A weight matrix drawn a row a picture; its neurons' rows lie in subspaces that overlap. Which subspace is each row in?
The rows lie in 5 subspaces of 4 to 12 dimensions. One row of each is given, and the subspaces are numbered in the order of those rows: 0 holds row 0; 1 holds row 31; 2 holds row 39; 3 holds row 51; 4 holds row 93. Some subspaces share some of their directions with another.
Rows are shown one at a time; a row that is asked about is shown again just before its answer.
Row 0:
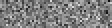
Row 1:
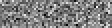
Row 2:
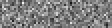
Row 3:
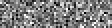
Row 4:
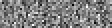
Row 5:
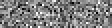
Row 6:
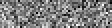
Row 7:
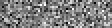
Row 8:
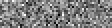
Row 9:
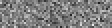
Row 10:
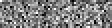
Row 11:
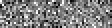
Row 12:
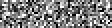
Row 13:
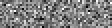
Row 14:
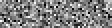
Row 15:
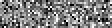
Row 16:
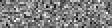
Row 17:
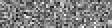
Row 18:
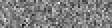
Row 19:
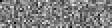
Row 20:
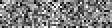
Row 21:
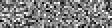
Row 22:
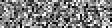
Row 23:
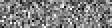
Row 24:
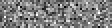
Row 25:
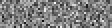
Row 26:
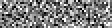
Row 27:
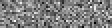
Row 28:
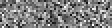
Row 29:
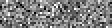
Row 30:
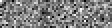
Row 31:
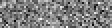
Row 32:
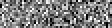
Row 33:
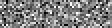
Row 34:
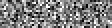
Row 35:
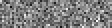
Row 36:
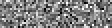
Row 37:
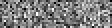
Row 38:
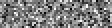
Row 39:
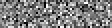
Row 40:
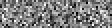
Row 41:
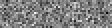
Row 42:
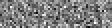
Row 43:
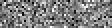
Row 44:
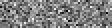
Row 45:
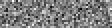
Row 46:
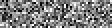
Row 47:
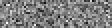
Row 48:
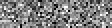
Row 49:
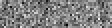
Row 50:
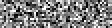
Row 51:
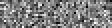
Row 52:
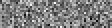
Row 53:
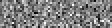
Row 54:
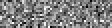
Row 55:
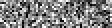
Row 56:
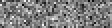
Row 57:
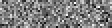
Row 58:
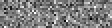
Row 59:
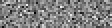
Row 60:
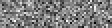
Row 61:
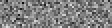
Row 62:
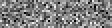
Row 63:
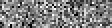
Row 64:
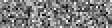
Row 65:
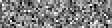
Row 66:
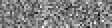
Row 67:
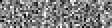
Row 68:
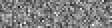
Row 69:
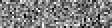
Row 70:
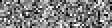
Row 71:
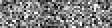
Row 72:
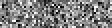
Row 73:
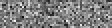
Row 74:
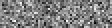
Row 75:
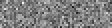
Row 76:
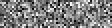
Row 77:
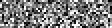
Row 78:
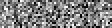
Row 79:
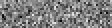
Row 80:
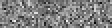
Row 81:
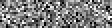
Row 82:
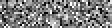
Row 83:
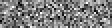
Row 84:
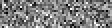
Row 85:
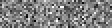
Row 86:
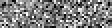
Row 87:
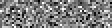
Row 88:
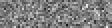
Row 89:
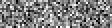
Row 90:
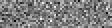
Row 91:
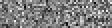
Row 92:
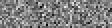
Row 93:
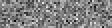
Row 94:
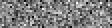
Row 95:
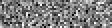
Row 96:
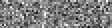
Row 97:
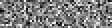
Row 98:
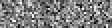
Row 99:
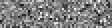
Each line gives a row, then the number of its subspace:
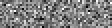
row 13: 2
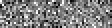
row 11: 1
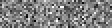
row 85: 1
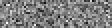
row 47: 2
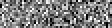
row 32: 0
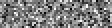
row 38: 2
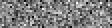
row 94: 1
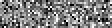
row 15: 0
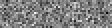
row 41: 3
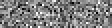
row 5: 2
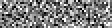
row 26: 0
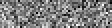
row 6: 2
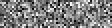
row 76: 3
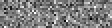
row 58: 0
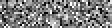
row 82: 1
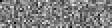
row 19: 1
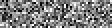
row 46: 3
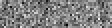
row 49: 0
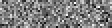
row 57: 0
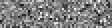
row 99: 2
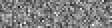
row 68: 0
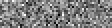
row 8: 2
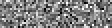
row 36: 2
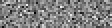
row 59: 2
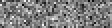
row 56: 2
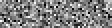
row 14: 0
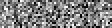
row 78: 2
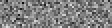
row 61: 0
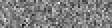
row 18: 2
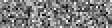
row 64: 2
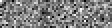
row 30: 1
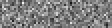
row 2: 0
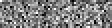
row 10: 1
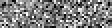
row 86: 1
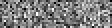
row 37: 3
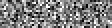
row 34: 3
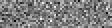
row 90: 0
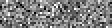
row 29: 2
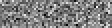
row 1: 2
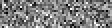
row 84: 0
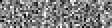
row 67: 1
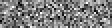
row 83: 2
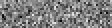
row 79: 2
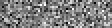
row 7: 0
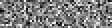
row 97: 0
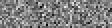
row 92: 2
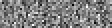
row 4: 3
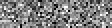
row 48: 2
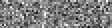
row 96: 1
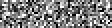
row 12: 2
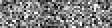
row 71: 1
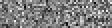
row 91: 0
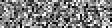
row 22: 2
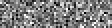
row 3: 3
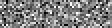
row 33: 1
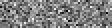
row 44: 2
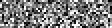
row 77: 0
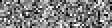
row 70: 0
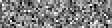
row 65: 0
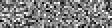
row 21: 0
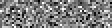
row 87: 0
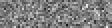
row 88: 2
